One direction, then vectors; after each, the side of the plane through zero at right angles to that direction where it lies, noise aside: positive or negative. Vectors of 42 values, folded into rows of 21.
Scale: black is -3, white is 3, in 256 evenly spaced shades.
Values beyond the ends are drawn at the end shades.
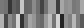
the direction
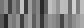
positive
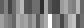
positive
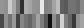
negative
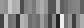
negative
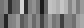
positive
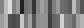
negative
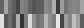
positive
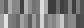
negative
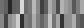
positive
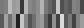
negative
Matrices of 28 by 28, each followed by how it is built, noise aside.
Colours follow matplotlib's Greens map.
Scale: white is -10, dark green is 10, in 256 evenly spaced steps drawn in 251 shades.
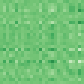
low rank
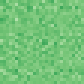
low rank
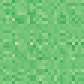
low rank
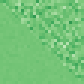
upper triangular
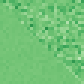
upper triangular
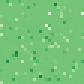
sparse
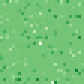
sparse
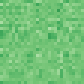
low rank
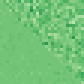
upper triangular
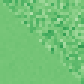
upper triangular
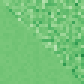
upper triangular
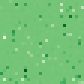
sparse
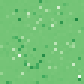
sparse
